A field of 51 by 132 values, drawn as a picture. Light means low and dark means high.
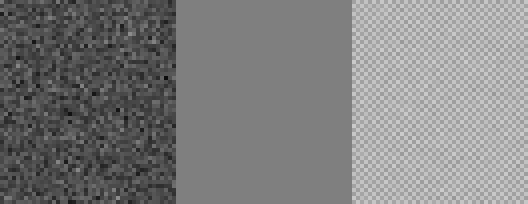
It is made of 1 by 3 panels. Panel 1,1: high, fine-grained. Panel 1,2: middling, flat. Panel 1,3: low, checkered.
